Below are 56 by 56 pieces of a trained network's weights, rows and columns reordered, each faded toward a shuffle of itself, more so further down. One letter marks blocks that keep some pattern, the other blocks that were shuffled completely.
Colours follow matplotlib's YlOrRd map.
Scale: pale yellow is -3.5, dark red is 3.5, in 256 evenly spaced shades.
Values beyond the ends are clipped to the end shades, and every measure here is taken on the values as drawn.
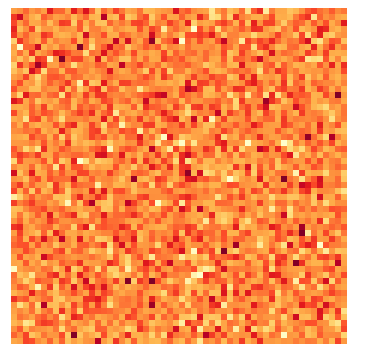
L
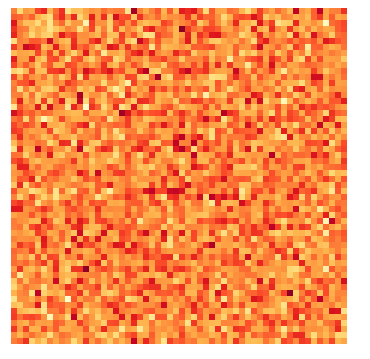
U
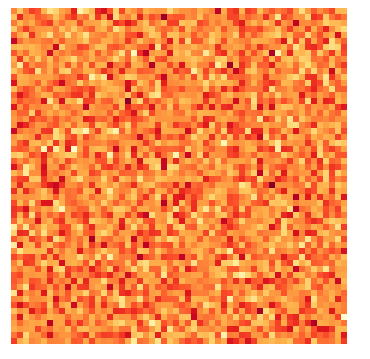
L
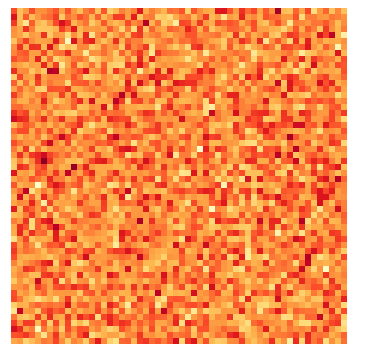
L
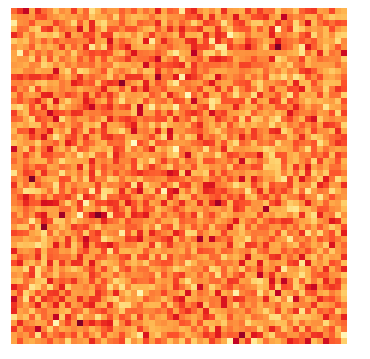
L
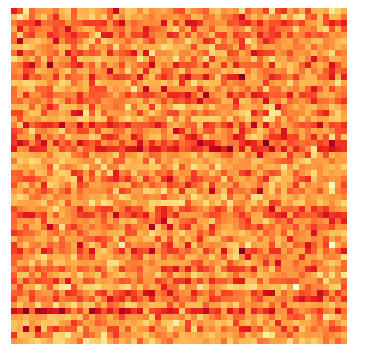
U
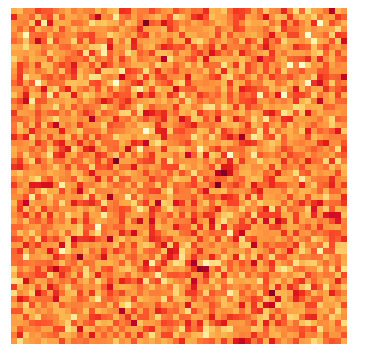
L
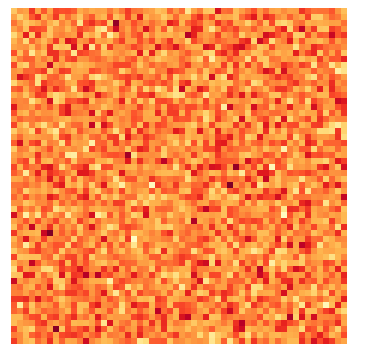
L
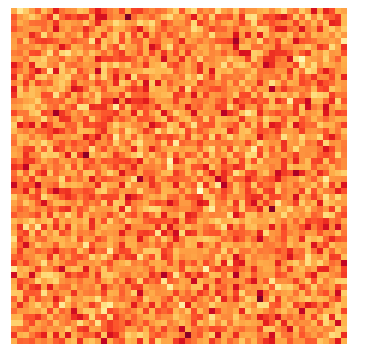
L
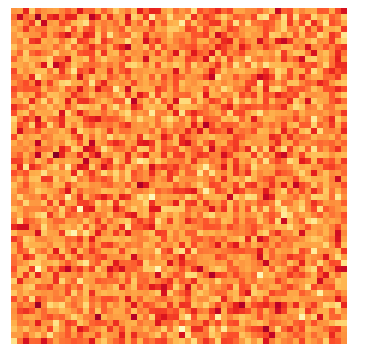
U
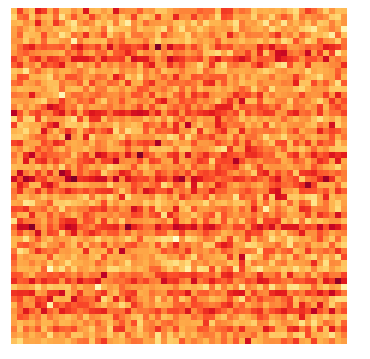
U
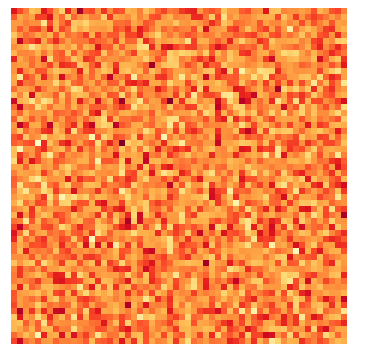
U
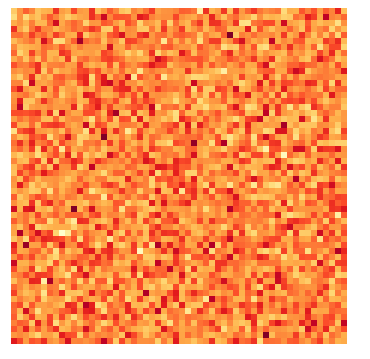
L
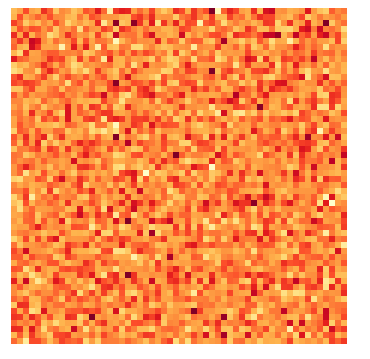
U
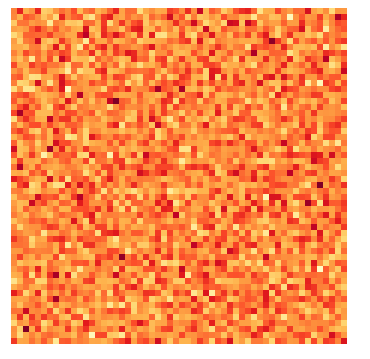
L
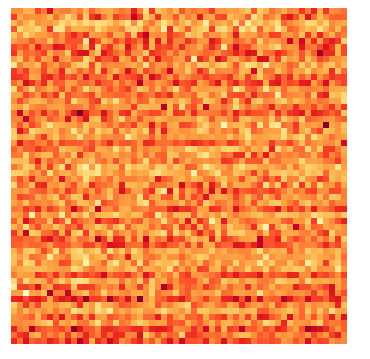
U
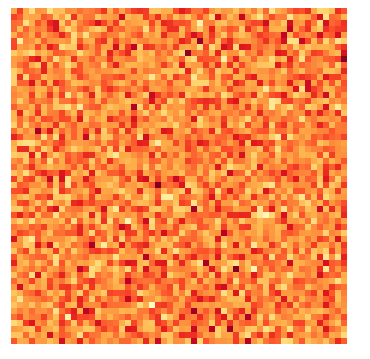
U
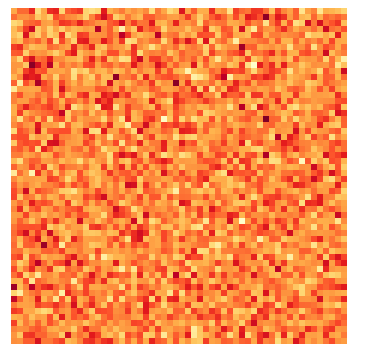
U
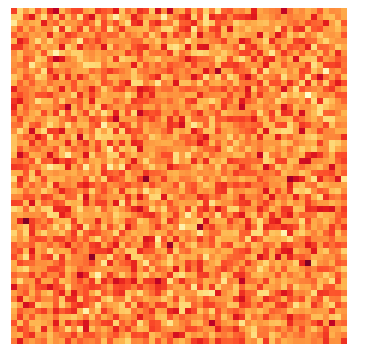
L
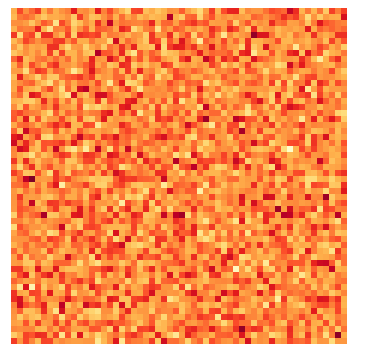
L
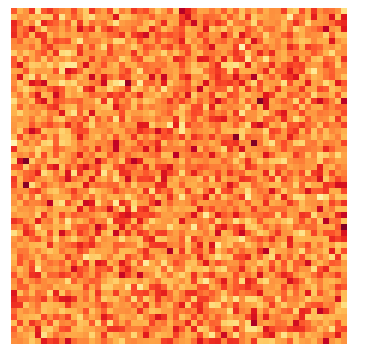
L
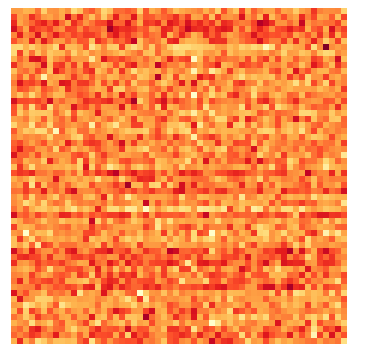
U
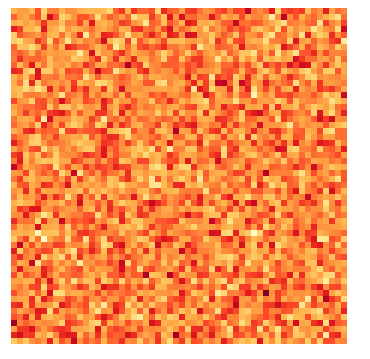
L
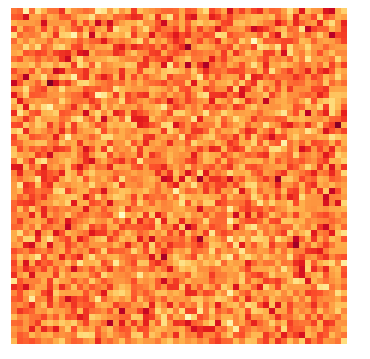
L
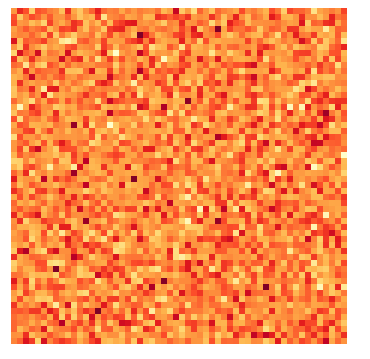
L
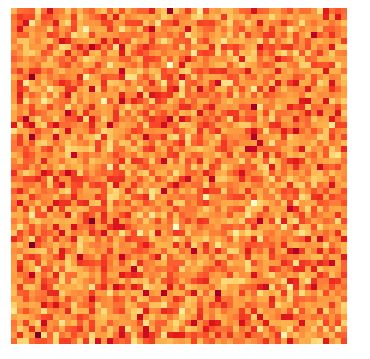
L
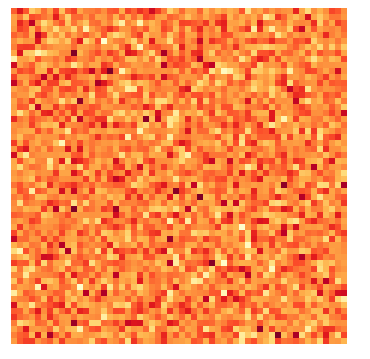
L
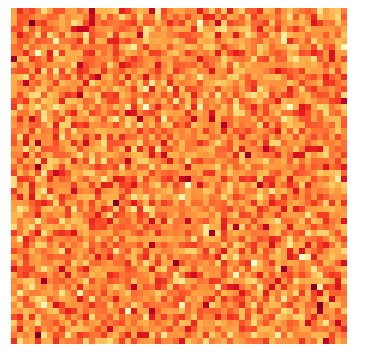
L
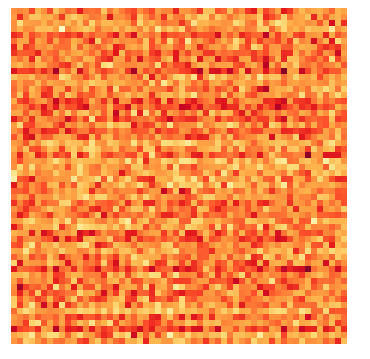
U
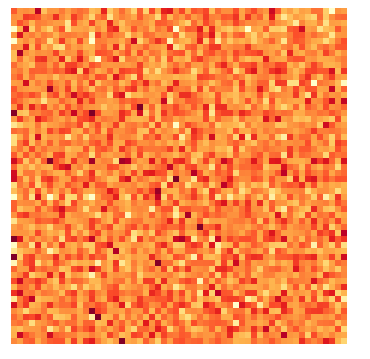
U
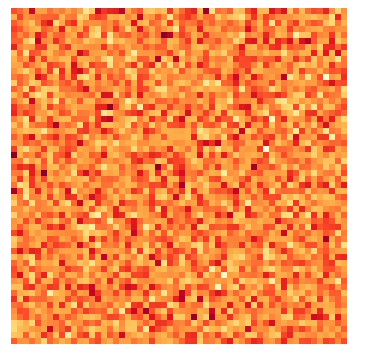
L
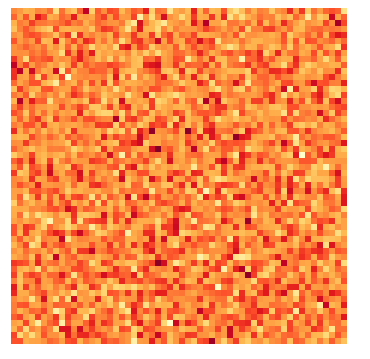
L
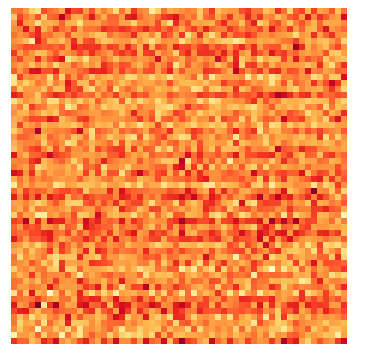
U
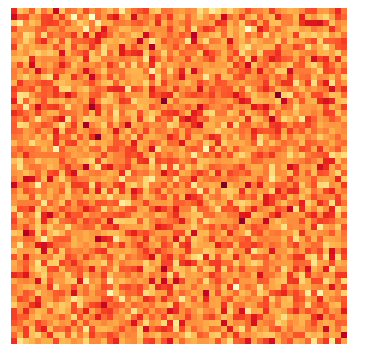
L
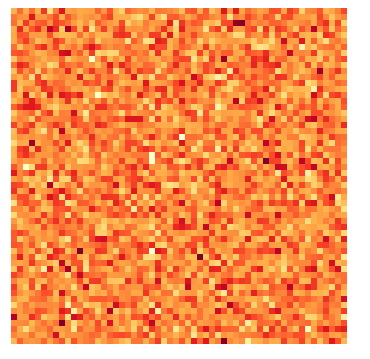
U
